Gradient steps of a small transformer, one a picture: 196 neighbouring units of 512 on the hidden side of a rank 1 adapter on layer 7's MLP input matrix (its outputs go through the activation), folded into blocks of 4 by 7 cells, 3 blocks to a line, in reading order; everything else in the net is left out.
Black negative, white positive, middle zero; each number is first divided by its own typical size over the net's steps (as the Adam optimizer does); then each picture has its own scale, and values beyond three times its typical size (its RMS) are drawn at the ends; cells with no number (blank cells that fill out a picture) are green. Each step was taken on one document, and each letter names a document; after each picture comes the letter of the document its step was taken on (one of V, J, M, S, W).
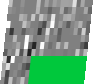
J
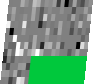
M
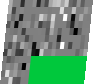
J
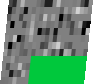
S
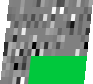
M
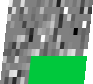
S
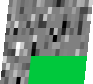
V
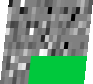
S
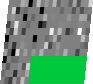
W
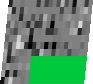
S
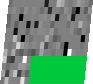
S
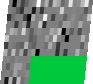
W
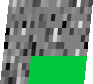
W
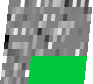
V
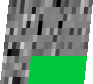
V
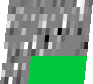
W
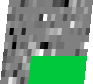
M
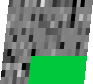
M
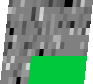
M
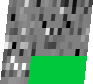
V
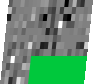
J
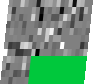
J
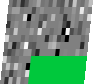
W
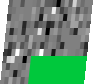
J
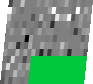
J
